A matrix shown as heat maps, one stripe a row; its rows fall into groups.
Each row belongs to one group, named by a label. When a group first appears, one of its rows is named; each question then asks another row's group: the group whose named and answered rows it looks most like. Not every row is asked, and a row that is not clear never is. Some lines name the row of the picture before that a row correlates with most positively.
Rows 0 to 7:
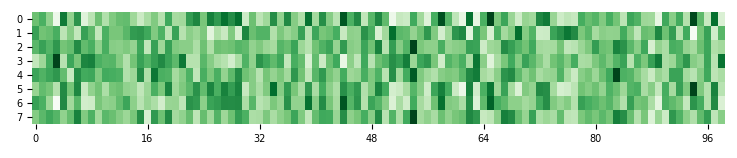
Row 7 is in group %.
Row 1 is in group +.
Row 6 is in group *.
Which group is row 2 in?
%
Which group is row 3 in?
+
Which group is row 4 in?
%
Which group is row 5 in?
*
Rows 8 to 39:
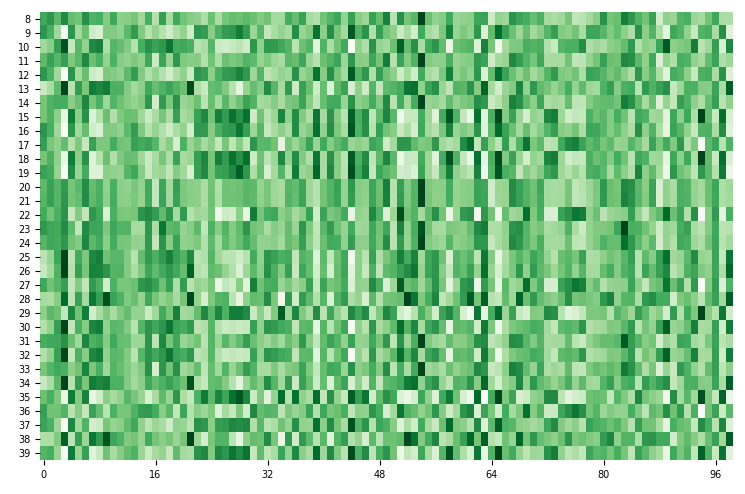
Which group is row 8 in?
%
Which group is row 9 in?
*
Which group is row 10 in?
+
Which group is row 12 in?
*
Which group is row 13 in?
+
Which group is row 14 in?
%
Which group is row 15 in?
*
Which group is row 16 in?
*
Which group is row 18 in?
*
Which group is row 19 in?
*
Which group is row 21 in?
%
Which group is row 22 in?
+
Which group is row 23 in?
%
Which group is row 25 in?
+
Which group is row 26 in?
+
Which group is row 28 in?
+
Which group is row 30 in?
+
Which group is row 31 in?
%
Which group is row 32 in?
+
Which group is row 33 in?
%
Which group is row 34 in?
+
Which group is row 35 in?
*
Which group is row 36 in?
+
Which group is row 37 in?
*
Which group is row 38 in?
+
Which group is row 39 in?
*
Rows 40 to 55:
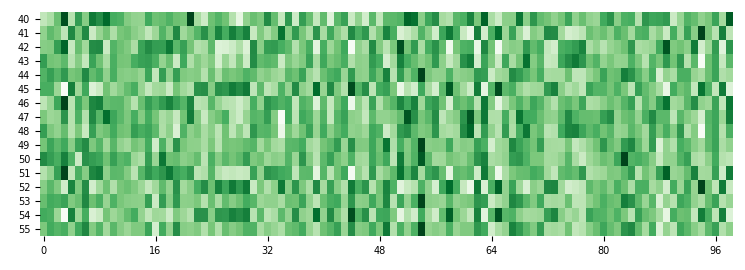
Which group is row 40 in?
+
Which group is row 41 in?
*
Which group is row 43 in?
+
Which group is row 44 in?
%
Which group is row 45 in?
*
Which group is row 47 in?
+
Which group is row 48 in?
+
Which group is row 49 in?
%
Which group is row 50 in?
%
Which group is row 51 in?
+
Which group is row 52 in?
*
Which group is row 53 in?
%
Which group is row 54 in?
*
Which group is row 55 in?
%
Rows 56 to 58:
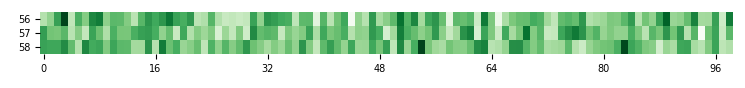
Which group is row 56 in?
+
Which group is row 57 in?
+
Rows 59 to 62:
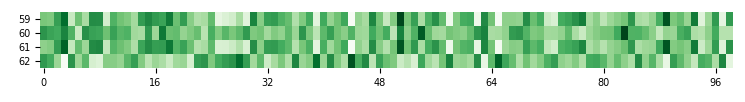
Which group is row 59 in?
+
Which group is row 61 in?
+
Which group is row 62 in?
*
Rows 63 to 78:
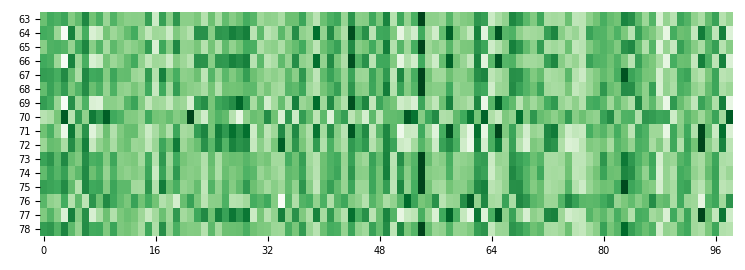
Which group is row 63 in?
%
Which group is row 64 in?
*
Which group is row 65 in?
%
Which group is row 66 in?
*
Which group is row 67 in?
%
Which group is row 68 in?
%
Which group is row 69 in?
*
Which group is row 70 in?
+
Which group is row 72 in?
*
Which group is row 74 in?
%
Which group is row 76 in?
+
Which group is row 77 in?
*
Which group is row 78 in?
%
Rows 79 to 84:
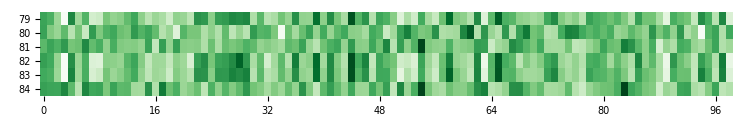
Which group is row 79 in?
*
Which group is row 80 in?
+
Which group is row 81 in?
%
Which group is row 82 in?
*
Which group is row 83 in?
*
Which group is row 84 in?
%
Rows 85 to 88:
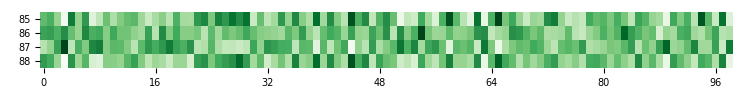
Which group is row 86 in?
%
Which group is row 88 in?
*
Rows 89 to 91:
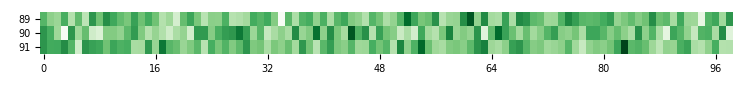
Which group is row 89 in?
+
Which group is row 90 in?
*
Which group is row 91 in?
%
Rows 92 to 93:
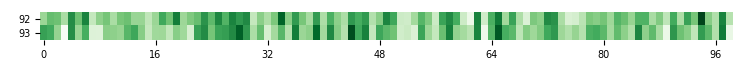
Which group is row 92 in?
*
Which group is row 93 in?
*
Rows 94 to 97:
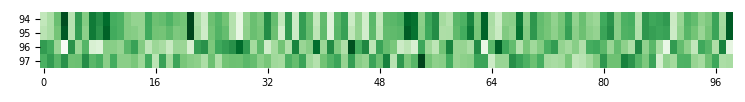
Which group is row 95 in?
+
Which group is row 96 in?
*
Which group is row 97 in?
%
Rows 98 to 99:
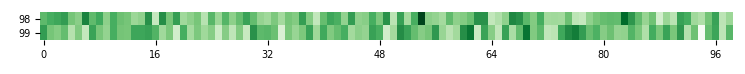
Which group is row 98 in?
%
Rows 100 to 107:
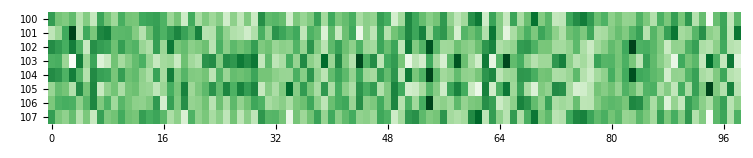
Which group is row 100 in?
+
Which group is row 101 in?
+
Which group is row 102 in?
%
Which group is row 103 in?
*
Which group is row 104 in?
%
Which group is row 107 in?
+
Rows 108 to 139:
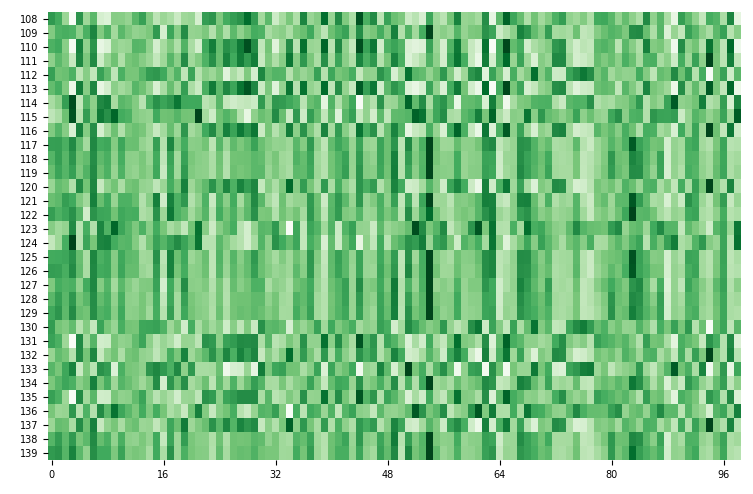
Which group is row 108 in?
*
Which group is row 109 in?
%
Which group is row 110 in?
*
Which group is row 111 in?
*
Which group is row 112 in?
+
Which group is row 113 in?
*
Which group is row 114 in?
+
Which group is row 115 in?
+
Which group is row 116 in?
*
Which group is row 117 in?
%
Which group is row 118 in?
%
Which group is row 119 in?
%
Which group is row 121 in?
%
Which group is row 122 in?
%
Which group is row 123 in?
+
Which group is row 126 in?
%
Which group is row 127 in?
%
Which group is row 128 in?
%
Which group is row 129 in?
%
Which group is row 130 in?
+
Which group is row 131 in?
*
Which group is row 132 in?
*
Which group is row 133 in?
+
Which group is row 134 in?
%
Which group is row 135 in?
*
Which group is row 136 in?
+
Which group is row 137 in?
*
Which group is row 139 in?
%
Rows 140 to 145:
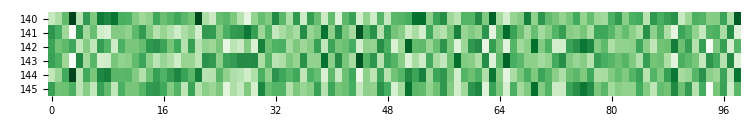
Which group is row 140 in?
+
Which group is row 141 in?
*
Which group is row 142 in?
+
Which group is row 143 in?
*
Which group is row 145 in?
+
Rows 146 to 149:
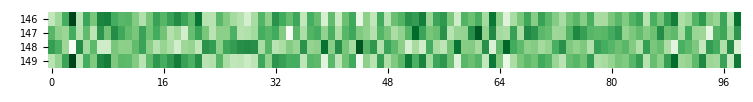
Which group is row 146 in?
+
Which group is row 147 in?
+
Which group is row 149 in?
+
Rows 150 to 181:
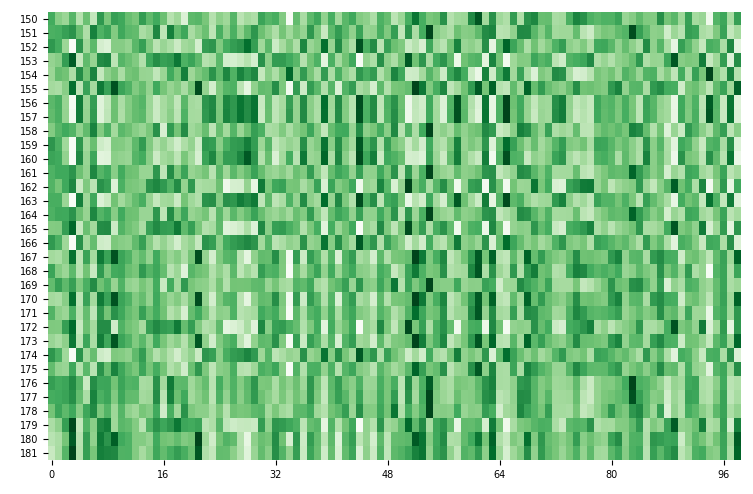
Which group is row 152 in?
*
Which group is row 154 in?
*
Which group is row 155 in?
+
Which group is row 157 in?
*
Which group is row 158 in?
%
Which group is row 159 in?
*
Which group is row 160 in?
*
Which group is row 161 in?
%
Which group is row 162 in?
+
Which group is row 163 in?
*
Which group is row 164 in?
%
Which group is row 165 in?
+
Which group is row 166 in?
*
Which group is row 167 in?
+
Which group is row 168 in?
+
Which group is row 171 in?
+
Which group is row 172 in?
+
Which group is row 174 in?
*
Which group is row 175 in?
+
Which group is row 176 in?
%
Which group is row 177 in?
%
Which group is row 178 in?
%
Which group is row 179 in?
+
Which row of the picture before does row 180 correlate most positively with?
146
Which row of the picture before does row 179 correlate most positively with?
149
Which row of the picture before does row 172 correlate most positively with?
149
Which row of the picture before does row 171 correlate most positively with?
147
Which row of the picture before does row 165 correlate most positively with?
149
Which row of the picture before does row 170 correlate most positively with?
147
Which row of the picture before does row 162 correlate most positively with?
149
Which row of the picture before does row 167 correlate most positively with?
147
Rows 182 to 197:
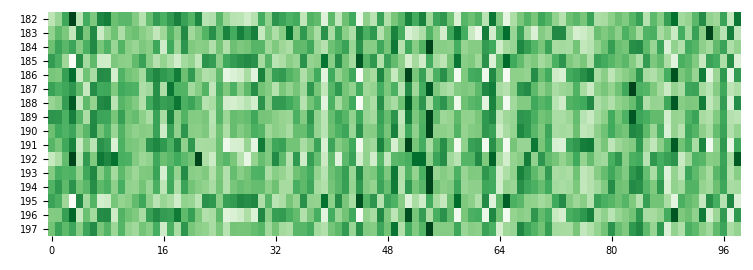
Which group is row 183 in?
*
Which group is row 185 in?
*
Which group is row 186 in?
+
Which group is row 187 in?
%
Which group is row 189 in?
%
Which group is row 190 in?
%
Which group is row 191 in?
+
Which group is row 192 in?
+
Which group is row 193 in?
%
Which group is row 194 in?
%
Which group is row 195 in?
*
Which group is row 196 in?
+
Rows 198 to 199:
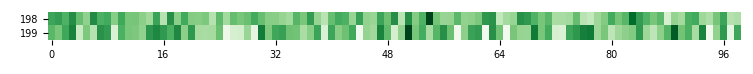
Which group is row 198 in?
%
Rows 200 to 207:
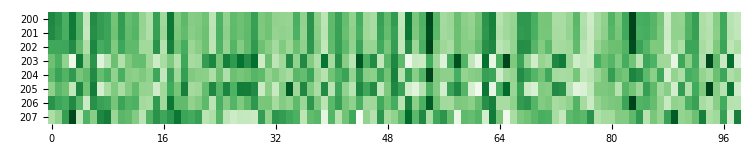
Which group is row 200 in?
%
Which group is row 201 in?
%
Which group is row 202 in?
%
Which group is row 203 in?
*
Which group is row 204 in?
%
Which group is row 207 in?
+
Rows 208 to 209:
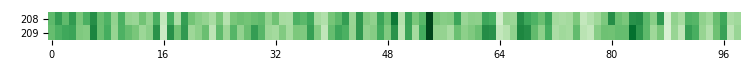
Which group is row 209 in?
%
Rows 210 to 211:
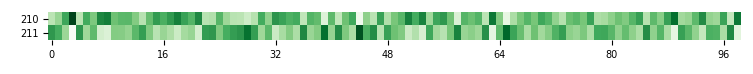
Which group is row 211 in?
*
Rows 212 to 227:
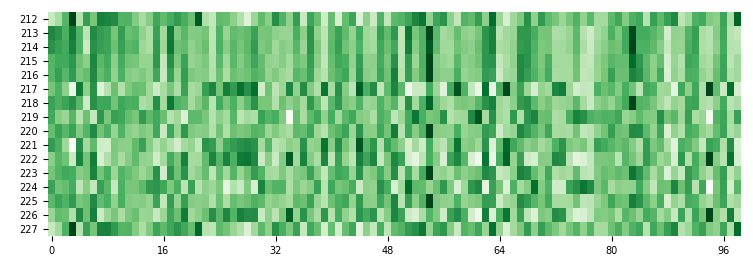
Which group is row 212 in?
+
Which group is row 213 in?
%
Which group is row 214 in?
%
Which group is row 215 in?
%
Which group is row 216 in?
%
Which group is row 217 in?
*
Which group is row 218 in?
%
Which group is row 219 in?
+
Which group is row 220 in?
%
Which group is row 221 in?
*
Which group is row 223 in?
%
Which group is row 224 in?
+
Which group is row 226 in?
*
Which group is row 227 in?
+
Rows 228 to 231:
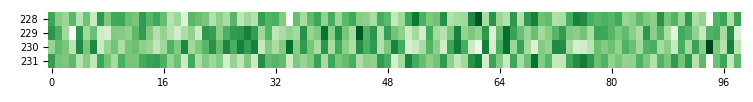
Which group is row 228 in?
+
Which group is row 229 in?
*
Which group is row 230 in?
*
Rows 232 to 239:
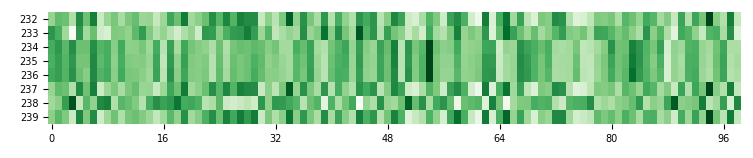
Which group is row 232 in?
*
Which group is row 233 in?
*
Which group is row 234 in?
%
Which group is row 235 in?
%
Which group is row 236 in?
%
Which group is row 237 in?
*
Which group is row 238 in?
+
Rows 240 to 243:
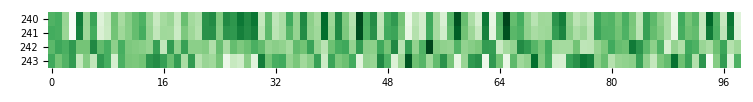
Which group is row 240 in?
*
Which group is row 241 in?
*
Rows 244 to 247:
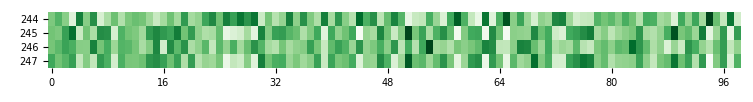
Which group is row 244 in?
*
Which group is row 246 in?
%
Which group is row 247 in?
+
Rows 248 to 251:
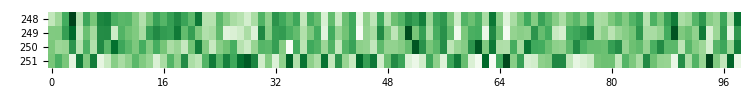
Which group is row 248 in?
+
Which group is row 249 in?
+
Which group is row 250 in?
+
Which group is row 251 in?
*
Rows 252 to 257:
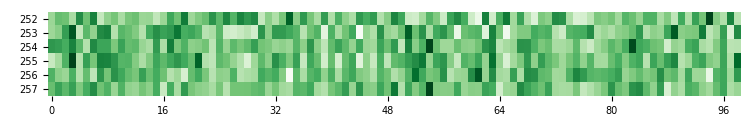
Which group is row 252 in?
*
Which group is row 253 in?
+
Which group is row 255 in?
+
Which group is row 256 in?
+
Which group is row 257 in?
%
